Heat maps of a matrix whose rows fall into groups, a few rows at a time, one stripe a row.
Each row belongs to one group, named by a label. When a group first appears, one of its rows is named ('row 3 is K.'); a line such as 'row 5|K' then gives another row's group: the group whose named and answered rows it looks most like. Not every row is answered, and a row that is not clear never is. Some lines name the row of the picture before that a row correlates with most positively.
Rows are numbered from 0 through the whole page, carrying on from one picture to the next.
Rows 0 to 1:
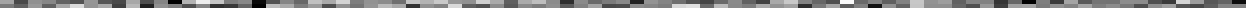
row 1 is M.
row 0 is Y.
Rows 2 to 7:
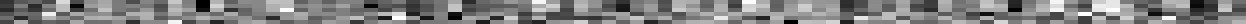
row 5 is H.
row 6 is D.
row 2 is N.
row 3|N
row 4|N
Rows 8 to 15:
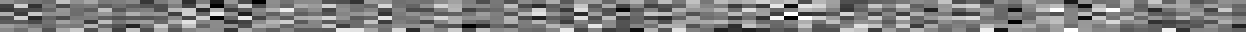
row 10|N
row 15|M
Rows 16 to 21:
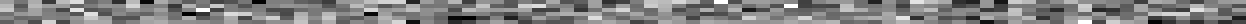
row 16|M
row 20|H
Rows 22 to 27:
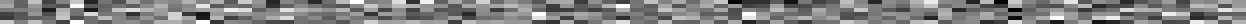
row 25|N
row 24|D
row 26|N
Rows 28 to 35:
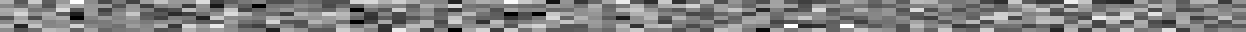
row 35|D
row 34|Y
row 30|D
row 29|M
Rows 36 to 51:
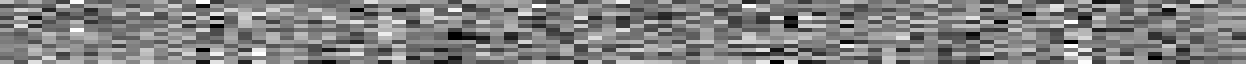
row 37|N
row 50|H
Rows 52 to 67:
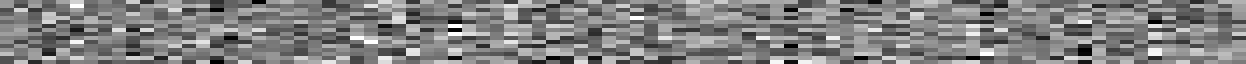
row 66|H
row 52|M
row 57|H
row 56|D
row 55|H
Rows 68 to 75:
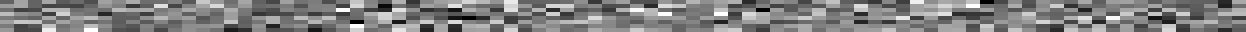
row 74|D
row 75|D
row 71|M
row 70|D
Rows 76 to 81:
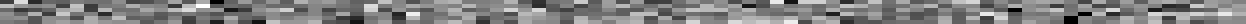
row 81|M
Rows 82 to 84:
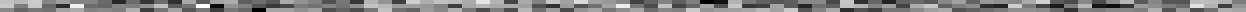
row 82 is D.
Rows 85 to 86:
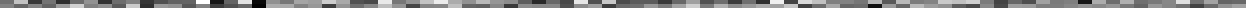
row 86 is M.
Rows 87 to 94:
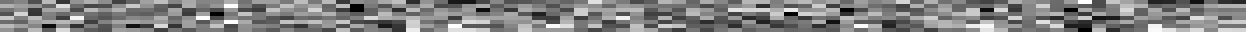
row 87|H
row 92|D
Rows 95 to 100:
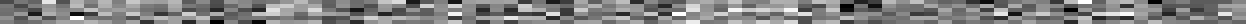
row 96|M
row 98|N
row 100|M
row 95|H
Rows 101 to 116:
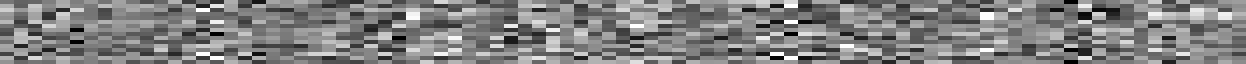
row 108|N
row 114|Y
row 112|Y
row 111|N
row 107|D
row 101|M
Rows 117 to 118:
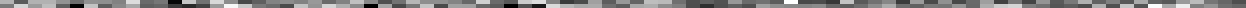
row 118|N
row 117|Y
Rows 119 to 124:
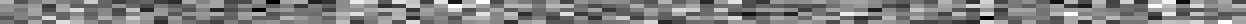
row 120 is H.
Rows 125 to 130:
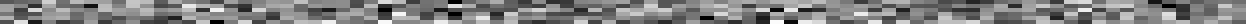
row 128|D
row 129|D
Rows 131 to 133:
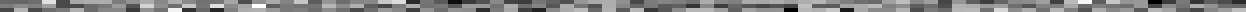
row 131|H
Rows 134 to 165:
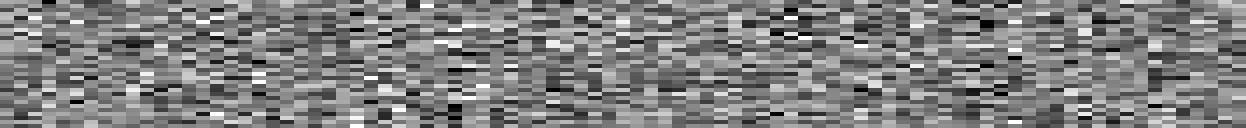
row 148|N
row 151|H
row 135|M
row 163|D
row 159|N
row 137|D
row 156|H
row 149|M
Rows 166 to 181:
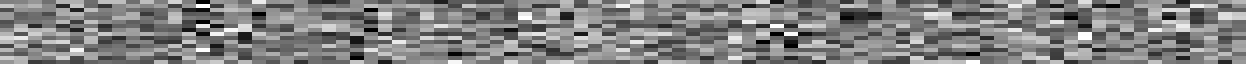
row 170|M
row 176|D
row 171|N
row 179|H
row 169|M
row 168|N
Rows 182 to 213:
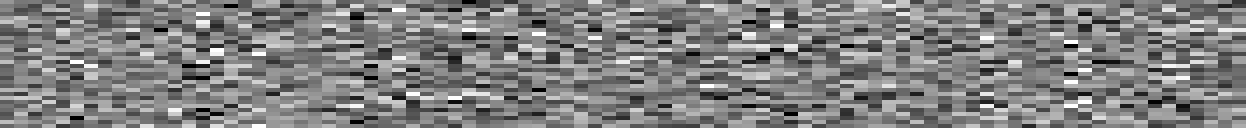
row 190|N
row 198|N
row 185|Y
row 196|D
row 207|H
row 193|M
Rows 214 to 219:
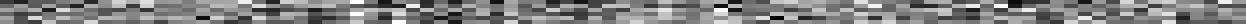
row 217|D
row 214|D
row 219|D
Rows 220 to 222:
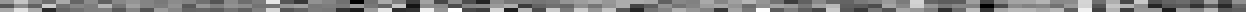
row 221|H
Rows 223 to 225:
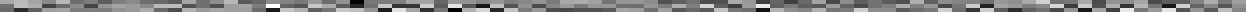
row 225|D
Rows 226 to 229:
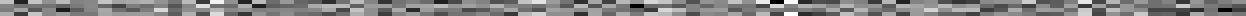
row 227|Y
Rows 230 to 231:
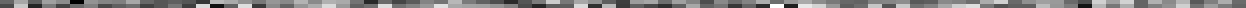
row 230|N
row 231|Y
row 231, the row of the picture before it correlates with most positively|227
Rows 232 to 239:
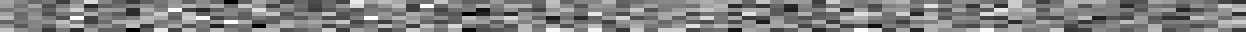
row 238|M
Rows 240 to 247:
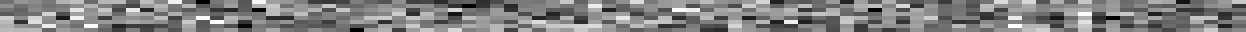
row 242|M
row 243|H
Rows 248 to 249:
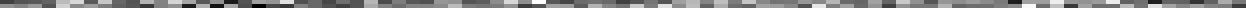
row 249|M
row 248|N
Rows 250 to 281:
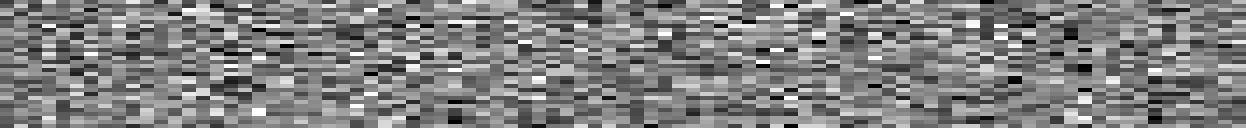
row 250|H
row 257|M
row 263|D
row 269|N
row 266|D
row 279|H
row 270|N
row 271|M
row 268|N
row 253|Y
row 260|M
